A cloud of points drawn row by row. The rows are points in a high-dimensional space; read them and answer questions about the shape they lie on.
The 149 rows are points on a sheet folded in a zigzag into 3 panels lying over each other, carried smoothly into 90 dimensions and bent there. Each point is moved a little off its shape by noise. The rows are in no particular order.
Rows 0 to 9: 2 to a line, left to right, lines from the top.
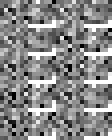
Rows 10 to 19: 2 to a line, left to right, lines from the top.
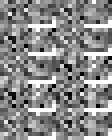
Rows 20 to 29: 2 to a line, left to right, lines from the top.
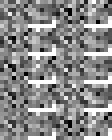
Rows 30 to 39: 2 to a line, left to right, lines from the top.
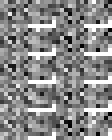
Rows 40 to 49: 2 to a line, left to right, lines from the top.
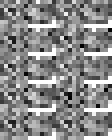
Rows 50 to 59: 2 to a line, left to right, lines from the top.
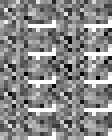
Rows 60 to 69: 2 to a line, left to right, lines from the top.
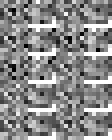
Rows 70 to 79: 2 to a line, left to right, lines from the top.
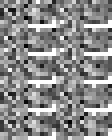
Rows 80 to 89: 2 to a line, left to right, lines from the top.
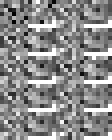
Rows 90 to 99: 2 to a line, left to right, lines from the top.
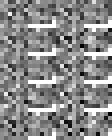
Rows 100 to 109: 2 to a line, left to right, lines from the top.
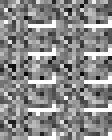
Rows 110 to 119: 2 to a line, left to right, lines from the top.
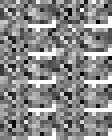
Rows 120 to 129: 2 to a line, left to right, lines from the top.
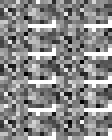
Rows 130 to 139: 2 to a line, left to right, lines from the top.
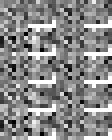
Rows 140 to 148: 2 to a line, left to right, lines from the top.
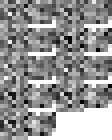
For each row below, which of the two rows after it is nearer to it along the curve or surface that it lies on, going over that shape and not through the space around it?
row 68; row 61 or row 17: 61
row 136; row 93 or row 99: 93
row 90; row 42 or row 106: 42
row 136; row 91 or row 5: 5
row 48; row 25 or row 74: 74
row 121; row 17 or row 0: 17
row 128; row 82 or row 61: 82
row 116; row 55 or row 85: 55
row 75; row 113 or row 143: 113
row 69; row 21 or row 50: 21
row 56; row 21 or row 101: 21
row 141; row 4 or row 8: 8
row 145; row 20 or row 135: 135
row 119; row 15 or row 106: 15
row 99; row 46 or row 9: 9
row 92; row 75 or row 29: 29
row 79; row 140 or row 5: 140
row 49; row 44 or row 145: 44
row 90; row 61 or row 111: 111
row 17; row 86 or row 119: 86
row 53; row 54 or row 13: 54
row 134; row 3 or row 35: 35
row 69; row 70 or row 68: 68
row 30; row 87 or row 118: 118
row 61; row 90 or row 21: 21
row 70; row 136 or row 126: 136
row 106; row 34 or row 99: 34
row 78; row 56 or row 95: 95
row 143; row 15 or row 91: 15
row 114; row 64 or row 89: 89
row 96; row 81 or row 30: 81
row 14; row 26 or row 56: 56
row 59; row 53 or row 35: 53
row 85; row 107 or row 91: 107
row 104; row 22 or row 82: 22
